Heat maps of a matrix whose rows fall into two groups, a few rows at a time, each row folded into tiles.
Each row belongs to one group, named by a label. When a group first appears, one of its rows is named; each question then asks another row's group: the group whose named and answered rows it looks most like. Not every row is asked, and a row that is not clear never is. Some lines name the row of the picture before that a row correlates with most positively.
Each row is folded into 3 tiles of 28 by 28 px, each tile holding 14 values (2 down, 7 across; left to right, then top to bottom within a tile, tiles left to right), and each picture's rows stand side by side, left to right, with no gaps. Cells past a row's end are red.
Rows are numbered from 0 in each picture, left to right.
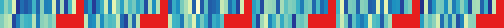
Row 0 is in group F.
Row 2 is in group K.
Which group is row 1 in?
K
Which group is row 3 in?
K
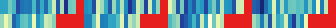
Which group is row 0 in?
F
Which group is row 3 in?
K
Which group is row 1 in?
K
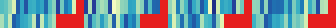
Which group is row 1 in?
K
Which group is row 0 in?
F
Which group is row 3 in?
F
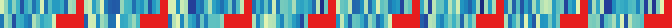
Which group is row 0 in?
F
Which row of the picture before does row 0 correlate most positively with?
2
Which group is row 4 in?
F
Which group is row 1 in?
F
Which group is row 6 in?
K
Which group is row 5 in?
K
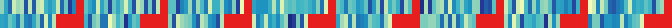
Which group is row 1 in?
K
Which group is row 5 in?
K
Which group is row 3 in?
K
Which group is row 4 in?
F
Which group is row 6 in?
K
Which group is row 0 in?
K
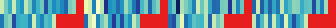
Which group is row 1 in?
F
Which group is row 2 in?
K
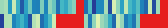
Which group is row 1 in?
K
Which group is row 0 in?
F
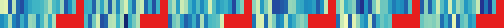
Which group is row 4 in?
F
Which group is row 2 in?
F
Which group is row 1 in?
K
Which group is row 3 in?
F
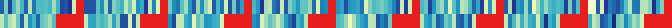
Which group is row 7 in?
F
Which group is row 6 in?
K
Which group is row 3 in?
K
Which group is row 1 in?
K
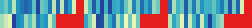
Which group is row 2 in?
K
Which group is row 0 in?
F
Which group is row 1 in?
F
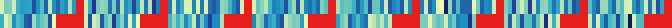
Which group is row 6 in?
K
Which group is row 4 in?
F
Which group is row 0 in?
F
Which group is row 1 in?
K
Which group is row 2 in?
K
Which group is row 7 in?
K
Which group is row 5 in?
K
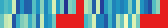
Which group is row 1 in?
F
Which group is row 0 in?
F
